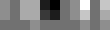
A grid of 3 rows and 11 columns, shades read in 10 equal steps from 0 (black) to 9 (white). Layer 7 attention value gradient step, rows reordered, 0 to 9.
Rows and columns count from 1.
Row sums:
51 50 47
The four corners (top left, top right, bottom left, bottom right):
5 7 4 5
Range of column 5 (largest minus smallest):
3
